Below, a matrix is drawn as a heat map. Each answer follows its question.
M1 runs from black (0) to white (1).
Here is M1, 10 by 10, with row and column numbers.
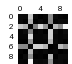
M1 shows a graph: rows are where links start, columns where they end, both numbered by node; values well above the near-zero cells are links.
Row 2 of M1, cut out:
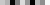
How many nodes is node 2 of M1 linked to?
8
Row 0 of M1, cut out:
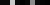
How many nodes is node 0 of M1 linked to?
2
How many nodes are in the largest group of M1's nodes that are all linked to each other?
2
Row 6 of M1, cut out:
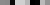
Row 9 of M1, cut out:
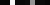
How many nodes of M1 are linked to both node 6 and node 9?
0
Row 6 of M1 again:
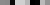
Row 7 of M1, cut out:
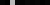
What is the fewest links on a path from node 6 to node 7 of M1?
3
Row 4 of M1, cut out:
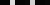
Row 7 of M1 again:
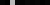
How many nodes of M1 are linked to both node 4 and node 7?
1
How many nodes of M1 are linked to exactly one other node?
1
